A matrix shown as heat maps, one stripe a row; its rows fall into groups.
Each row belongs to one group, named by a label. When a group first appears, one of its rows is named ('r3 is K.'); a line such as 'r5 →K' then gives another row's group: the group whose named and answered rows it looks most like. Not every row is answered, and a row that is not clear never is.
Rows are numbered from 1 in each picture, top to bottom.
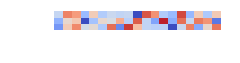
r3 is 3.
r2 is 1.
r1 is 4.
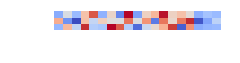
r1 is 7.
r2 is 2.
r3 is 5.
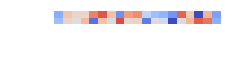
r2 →1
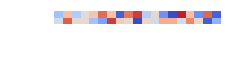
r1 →3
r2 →5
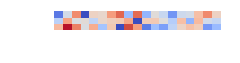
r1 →1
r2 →4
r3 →3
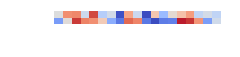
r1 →3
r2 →3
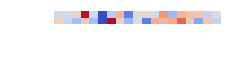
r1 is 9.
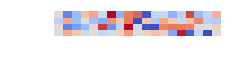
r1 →3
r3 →2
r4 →4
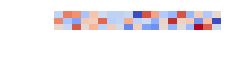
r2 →2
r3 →1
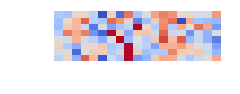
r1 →7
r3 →1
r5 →9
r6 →2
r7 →2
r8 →7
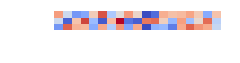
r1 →2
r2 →9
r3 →1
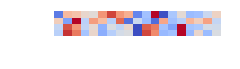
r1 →4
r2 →1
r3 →4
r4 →4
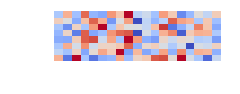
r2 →2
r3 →1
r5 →3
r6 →4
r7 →1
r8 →9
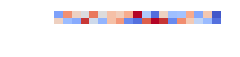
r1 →3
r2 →9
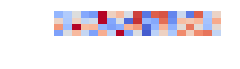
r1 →1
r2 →1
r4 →1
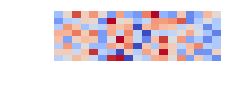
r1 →4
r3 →5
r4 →3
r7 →7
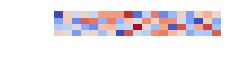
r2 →7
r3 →1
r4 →7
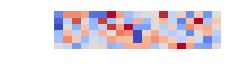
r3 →5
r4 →4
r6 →2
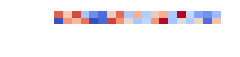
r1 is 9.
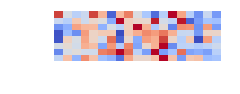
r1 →2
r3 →3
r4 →7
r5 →7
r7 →4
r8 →7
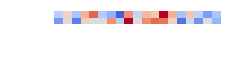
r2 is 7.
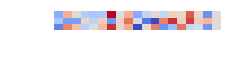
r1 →5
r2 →2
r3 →4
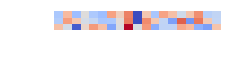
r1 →5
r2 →4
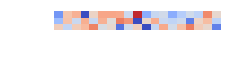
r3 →3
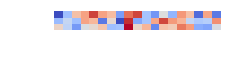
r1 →3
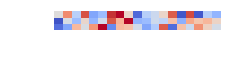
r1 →5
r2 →5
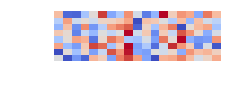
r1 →2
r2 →4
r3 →5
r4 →2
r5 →9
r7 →5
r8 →2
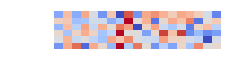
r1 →7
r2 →2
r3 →4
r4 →9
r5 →5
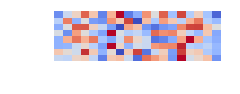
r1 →9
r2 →5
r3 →3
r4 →9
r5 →3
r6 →9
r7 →3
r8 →9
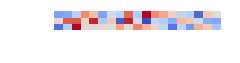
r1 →7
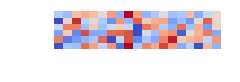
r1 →3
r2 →1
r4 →5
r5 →2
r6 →7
